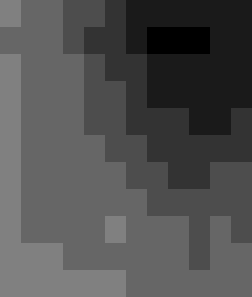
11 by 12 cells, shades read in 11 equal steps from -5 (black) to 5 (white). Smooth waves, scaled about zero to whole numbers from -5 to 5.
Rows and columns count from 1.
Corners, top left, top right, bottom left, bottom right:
0 -4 0 -1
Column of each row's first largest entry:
1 1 1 1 1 1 1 1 1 1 1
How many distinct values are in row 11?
2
